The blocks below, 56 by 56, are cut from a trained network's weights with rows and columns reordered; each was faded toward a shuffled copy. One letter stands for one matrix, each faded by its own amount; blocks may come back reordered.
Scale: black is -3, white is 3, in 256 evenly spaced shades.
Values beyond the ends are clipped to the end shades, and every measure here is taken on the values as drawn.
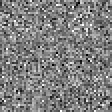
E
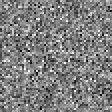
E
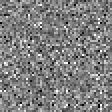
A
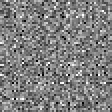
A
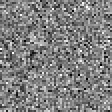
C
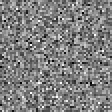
E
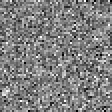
E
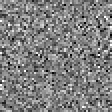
A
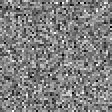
E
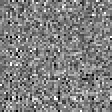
A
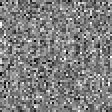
A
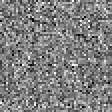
E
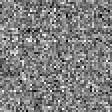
E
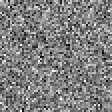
E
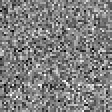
E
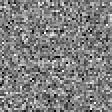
C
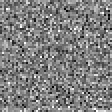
C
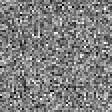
C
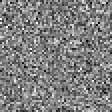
E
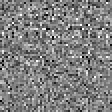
A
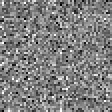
A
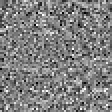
A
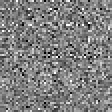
A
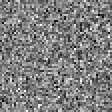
C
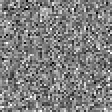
C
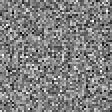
E
